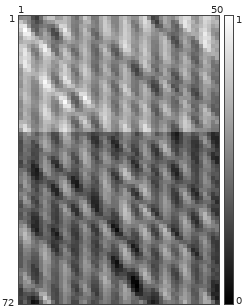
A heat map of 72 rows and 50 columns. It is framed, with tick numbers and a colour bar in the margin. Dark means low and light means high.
The top part is higher, up to a seam about 40% of the way down. The top left is the ninth with the highest average. Upright stripes repeat 10 times across the table. The halves do not mirror each other.
